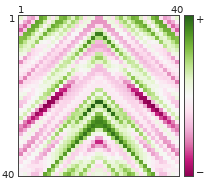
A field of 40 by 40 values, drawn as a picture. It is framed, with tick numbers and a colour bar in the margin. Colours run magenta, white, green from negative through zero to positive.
There is no overall slope. The values follow a bell shape. The left and right halves mirror each other. No single row or column stands out from its neighbours.
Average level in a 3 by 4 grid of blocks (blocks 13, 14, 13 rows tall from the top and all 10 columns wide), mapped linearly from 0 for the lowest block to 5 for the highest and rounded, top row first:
3 3 3 3 / 0 3 3 0 / 1 5 5 1
